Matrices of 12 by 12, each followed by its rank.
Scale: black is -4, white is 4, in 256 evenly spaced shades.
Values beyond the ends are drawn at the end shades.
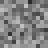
full rank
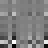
one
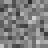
full rank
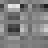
one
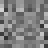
two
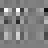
one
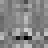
two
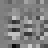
two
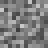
full rank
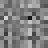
two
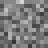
full rank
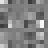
two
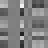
one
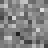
full rank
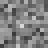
full rank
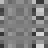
one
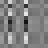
one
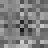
two
